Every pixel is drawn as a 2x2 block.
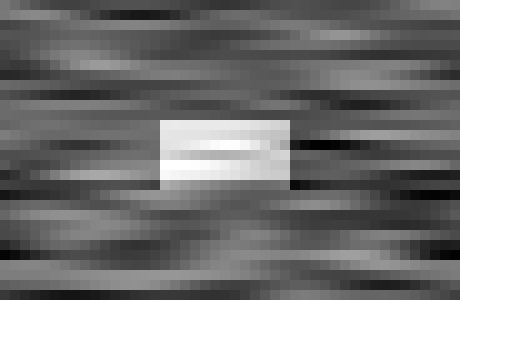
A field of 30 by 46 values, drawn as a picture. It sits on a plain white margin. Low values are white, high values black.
There is no overall slope. The values are skewed, with a long tail toward low values. In the centre lies a patch that is lower than the rest. The centre is the ninth with the lowest average. Streaks run across, left to right.
